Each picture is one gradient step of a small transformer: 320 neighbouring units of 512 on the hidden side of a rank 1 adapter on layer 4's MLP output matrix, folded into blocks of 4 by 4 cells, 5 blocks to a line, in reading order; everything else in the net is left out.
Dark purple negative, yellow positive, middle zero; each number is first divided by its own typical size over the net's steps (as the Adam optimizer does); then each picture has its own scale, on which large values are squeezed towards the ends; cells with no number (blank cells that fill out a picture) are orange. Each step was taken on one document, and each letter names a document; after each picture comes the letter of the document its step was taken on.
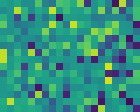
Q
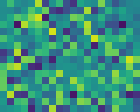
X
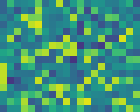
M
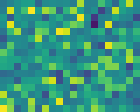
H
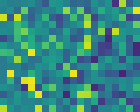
Q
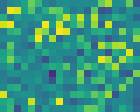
H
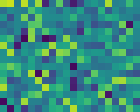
M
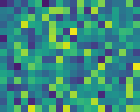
X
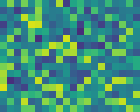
M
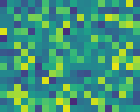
X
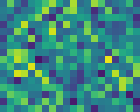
X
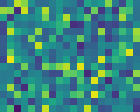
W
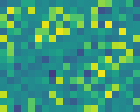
H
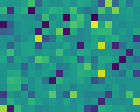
H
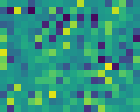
H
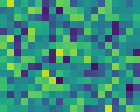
X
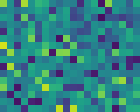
M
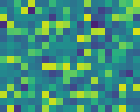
W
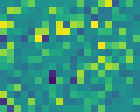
H
